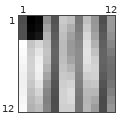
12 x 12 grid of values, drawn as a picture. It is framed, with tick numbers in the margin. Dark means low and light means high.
Odd patch: lower, in the top left. Roughest part: top left. Ninth with the lowest average: top left. Average level on the scale: 60%.
